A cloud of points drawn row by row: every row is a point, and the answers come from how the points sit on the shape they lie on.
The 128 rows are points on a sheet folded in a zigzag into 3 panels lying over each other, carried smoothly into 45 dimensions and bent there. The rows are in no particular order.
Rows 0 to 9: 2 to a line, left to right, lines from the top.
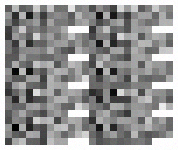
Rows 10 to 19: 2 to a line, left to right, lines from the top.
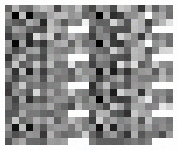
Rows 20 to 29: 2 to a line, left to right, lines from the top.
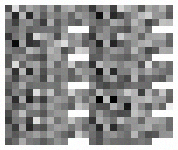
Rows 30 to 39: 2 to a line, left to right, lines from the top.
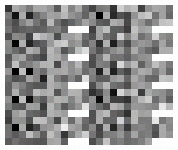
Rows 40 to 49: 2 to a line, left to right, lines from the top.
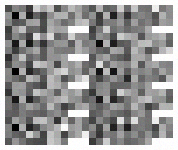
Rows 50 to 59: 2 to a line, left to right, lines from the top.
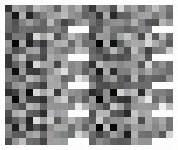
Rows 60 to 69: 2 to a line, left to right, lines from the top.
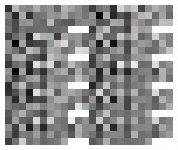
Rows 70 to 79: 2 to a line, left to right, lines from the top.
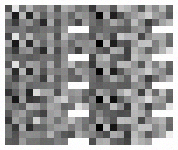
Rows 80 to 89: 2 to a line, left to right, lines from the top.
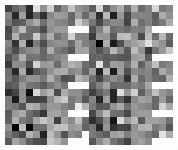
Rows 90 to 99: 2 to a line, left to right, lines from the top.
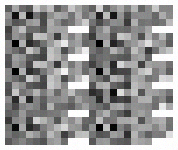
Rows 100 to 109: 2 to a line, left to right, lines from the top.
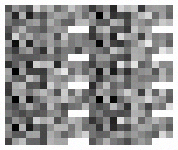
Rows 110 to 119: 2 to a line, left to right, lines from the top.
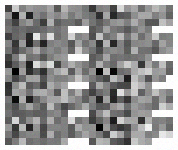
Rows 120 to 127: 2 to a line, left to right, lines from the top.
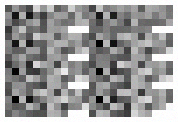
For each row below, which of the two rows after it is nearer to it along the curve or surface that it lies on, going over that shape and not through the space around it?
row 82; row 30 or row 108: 108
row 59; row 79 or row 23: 79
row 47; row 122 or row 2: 2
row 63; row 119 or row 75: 119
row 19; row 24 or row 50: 24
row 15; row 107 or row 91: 91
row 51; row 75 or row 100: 75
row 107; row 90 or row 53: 53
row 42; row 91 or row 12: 12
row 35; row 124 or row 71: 124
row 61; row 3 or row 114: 114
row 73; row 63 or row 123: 63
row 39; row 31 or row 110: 110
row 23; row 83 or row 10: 83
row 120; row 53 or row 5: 5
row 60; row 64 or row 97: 97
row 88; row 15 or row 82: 15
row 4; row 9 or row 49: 49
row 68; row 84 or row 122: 122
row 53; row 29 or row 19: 29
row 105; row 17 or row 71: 17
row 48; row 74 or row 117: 117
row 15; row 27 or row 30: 27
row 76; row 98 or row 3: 98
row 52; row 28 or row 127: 127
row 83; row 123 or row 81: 123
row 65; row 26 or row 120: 120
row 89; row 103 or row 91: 103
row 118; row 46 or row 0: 0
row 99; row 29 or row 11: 11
